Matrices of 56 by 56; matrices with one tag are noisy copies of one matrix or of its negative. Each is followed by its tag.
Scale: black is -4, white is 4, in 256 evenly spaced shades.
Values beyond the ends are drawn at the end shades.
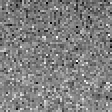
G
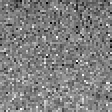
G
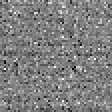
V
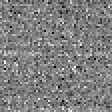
V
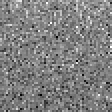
G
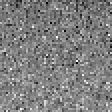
G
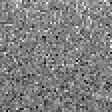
G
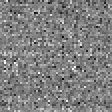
V
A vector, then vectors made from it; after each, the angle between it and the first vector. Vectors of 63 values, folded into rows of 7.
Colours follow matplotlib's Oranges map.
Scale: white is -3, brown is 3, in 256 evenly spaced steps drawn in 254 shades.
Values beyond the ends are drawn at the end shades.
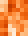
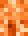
partly opposed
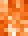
nearly parallel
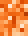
orthogonal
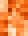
nearly parallel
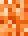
orthogonal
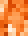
nearly parallel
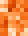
nearly parallel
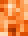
nearly opposite
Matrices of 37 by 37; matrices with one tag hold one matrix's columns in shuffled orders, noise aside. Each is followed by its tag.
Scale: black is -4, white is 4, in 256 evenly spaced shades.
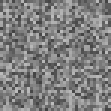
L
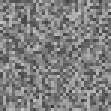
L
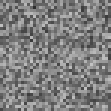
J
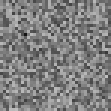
L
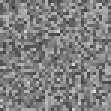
L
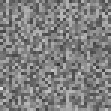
L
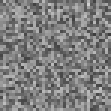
L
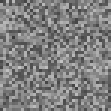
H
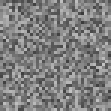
L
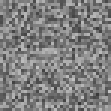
J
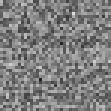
J
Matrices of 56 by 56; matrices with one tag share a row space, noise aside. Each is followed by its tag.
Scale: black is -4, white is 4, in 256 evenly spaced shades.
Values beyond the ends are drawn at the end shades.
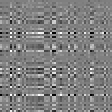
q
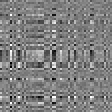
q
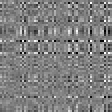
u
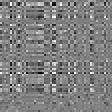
q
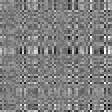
u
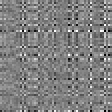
u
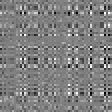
u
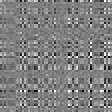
u
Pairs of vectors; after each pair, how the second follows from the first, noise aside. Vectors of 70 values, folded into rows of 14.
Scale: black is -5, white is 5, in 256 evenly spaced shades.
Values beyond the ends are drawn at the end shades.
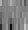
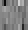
wrapped around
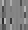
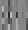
wrapped around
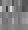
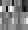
scaled up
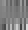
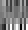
scaled up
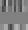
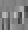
wrapped around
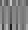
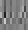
wrapped around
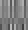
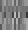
wrapped around
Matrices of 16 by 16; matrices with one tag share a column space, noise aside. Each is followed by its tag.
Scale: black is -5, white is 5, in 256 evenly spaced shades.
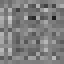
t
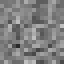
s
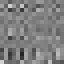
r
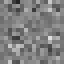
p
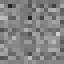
t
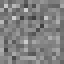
t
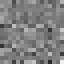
s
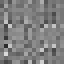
s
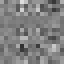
p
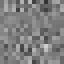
p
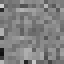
r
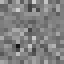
p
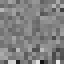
r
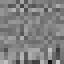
r
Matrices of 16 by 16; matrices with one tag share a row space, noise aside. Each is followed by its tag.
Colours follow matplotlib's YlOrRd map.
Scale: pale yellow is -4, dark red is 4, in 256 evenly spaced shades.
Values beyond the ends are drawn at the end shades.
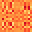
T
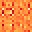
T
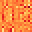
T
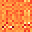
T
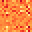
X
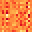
X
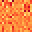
T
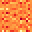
X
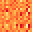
X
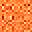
T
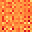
T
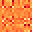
T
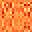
T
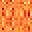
T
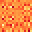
T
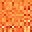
T
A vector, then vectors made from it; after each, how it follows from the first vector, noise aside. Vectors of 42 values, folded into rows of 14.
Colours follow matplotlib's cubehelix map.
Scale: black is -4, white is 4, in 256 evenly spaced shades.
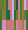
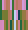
reversed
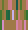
partly zeroed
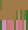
partly zeroed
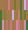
partly zeroed
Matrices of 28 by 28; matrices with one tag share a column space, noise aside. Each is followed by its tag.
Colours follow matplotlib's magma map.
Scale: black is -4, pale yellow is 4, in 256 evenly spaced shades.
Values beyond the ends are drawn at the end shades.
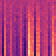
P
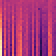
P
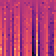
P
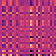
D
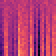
P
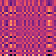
D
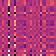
D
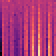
P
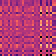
D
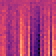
P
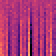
P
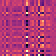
D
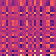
D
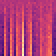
P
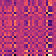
D
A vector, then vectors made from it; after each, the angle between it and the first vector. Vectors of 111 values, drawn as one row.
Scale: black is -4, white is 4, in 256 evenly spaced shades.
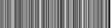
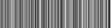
nearly parallel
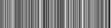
nearly parallel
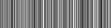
partly opposed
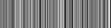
nearly opposite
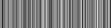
partly opposed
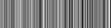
nearly opposite
